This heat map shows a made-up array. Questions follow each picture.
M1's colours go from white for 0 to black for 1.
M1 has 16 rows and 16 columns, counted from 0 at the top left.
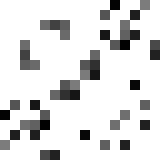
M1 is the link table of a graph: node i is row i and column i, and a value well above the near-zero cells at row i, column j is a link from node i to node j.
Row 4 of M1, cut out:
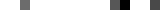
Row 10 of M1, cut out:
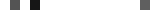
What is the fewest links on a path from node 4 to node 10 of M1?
3
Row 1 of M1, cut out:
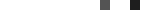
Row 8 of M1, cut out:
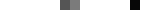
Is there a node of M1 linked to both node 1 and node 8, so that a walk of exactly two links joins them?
yes
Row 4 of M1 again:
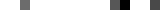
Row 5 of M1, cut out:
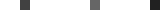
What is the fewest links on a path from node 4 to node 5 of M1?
2
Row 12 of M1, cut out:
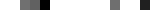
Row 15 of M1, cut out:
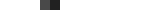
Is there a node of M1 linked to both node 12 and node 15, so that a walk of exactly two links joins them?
yes
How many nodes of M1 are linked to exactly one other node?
0
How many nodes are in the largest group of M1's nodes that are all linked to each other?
3
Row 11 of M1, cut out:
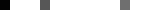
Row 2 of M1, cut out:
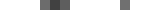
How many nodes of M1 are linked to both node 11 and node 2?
2
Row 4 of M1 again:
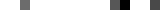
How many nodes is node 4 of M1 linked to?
4
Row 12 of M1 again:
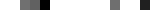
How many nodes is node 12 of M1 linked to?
5
